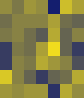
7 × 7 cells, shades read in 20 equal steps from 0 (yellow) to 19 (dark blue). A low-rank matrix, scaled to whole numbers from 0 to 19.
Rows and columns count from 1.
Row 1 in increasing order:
3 6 7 8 8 10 19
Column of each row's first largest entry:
5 7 4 1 1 4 5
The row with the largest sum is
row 4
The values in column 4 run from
5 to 16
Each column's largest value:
16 10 12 16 19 12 16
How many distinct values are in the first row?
6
